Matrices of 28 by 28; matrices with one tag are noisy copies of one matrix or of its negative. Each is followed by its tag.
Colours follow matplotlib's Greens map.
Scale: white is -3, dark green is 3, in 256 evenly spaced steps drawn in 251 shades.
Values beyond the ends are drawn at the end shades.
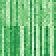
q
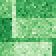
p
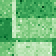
p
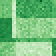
p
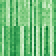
q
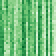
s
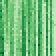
s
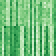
q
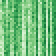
s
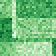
p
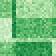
p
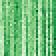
s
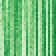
s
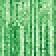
q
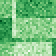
p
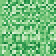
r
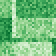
p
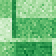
p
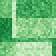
p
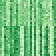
q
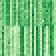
q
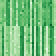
q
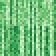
q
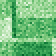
p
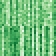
q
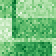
p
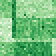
p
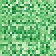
r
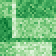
p
